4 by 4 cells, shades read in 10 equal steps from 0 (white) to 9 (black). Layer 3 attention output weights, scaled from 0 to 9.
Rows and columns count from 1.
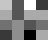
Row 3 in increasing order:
4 5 5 6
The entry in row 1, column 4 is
7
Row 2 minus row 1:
1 0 3 -4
